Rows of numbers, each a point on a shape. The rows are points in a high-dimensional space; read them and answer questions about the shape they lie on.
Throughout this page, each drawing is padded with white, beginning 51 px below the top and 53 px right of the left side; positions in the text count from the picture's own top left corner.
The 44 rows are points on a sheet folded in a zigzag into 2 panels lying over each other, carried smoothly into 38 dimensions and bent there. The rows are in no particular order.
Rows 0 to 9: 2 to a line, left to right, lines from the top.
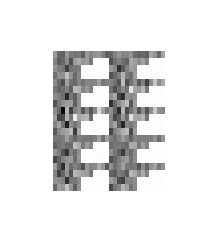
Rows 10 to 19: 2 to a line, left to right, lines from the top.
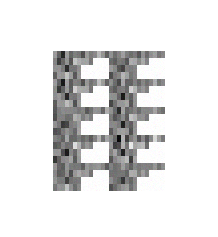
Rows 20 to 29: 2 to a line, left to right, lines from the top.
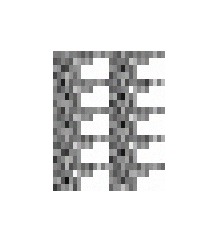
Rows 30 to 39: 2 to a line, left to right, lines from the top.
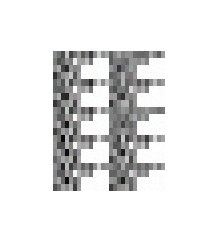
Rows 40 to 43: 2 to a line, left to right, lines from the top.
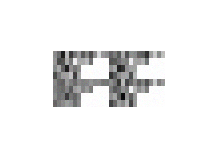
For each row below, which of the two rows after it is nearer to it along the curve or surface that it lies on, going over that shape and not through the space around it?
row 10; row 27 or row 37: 37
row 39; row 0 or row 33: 33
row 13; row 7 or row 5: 7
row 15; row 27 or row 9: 27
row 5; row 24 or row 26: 26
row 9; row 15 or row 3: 3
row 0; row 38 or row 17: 17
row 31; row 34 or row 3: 3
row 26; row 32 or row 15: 32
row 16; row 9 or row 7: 7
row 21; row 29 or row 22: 22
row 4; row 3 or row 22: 3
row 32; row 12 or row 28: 28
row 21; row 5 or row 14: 14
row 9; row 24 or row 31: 31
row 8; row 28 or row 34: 34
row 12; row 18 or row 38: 18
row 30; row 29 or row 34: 34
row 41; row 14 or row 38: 38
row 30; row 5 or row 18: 5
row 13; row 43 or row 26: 43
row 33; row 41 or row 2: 41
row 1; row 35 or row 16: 16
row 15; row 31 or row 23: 23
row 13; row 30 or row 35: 35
